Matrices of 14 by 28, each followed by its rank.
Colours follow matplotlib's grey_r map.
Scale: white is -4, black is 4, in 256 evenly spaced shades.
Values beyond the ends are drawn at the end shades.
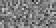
full rank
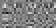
three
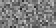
full rank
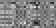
three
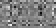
three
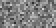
full rank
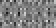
three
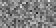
full rank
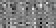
three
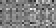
three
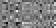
three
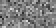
full rank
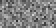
full rank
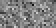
full rank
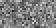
full rank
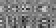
three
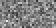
full rank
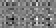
three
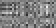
three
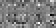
three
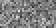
full rank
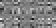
three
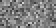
full rank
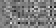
three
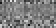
three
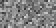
full rank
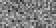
full rank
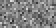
full rank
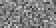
full rank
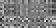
three
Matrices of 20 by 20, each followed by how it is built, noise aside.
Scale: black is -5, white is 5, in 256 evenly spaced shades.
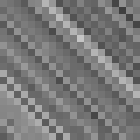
Toeplitz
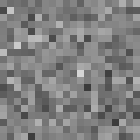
noise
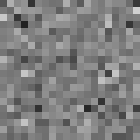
noise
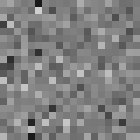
noise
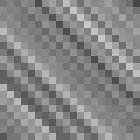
Toeplitz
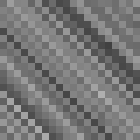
Toeplitz
